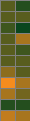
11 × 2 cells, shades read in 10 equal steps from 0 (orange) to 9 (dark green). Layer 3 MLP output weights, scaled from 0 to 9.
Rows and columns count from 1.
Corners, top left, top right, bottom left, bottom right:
6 8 2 3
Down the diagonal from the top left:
6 6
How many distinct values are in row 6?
1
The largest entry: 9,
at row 3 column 2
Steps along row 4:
down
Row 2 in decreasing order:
6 6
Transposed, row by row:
6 6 7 6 6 6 4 0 3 8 2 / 8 6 9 3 7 6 6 3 5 8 3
